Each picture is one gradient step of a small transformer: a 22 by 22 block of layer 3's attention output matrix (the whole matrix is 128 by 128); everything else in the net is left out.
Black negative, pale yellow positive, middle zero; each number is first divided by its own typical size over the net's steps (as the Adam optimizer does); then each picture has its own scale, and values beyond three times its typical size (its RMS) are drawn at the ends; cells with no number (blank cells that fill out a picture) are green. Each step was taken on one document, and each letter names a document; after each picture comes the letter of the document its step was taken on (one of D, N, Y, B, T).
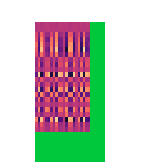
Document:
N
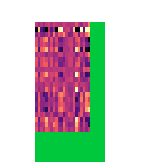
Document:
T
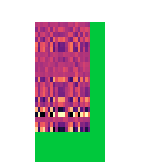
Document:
T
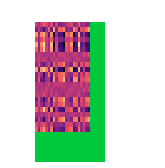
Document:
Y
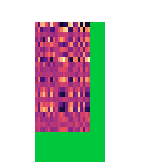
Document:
T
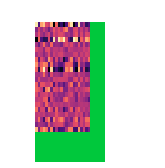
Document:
Y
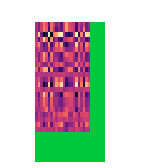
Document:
Y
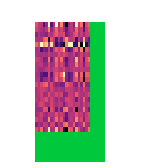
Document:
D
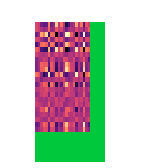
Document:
D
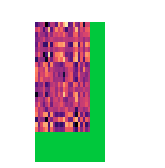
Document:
Y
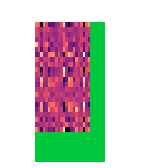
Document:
D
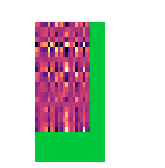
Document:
D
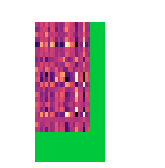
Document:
D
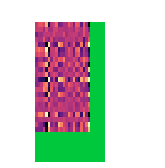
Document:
Y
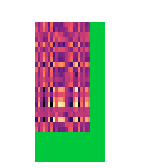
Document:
Y
